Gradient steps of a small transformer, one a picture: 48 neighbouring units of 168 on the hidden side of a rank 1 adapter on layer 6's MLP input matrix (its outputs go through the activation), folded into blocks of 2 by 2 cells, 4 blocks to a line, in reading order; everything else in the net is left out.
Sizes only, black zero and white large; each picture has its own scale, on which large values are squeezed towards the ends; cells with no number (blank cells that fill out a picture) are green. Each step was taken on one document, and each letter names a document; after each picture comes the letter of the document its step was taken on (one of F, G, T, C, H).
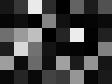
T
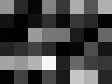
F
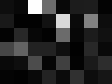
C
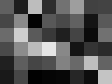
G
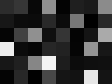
F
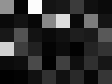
C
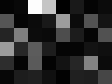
C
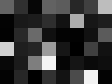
F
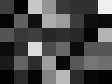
G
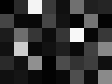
T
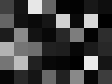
T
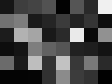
G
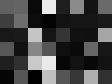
F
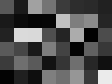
G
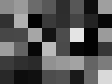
G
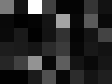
C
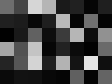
T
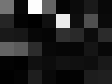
C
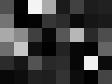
T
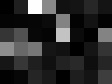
C
